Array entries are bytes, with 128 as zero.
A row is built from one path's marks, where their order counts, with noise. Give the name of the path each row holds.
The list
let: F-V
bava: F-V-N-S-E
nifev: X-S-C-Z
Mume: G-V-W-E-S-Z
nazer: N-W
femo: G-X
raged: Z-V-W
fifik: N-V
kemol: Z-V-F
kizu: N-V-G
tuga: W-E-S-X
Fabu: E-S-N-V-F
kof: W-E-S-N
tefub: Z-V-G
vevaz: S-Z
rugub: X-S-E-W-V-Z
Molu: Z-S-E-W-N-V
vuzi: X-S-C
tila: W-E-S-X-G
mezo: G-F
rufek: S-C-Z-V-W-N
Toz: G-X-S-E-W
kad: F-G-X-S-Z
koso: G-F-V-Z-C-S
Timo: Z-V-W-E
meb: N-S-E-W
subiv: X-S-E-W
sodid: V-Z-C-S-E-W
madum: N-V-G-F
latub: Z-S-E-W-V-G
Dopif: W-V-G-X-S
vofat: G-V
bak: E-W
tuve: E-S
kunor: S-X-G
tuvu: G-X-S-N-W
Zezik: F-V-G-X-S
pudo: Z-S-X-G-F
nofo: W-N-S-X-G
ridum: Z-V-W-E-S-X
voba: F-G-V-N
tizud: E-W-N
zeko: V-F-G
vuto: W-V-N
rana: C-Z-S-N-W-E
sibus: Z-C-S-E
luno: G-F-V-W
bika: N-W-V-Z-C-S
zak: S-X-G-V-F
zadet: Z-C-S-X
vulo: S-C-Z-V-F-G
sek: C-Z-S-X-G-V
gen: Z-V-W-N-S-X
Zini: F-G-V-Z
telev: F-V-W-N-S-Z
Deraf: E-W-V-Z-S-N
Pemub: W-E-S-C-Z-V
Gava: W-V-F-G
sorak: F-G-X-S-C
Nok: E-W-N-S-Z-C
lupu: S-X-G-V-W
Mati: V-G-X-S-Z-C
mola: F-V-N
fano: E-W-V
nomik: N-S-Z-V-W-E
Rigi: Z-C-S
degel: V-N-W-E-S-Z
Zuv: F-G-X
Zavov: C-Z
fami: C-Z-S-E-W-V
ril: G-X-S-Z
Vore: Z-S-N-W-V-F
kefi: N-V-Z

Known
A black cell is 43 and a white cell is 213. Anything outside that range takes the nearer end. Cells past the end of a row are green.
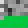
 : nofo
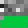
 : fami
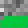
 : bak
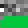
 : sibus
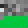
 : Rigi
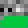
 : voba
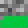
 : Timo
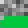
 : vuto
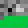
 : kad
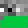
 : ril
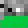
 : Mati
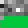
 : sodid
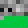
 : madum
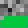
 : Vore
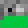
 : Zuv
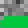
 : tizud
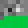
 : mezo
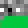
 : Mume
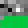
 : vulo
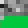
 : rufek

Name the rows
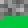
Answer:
raged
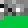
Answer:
sek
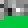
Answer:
lupu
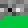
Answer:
tefub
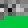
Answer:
pudo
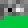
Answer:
Zini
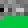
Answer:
let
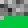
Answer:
degel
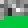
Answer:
Dopif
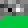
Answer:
koso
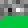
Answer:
luno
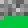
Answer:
fano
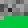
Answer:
kefi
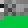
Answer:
zadet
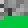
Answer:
subiv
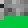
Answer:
vuzi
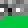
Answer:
latub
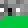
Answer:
Toz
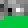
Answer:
zak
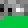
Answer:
Zezik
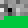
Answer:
tuvu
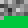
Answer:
Deraf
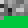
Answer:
ridum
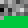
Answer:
telev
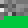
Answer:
Zavov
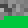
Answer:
vevaz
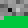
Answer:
kizu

